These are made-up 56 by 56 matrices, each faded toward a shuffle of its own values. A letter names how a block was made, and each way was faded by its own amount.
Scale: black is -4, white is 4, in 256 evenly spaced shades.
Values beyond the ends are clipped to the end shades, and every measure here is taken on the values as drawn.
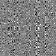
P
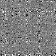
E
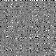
E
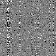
P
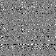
E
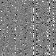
P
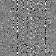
P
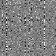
P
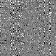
P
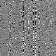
P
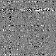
E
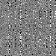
P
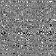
E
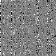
P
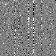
P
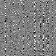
P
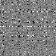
E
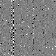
P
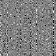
P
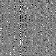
P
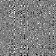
P
